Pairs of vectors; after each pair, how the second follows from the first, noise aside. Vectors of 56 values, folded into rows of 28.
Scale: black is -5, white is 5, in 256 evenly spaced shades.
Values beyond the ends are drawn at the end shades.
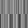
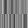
wrapped around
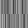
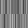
wrapped around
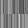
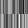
scaled up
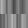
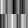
scaled up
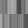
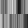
scaled up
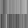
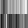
scaled up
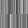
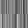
wrapped around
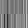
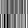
scaled up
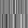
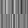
reversed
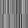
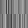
reversed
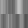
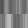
reversed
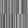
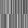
reversed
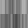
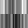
scaled up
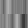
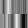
scaled up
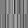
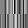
scaled up
